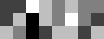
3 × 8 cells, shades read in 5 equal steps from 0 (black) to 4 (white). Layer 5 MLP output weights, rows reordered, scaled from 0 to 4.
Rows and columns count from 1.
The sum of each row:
18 16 16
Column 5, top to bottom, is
2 2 3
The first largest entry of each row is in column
3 6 1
